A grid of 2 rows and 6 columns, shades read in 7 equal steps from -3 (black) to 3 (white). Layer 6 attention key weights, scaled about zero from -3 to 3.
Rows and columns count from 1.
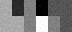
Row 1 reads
1 -2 0 -3 -1 -1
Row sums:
-6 4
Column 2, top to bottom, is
-2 1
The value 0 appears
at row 1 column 3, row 2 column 3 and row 2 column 5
